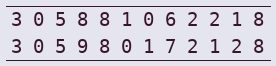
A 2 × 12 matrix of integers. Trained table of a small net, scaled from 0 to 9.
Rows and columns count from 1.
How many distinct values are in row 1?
7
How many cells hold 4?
0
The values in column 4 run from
8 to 9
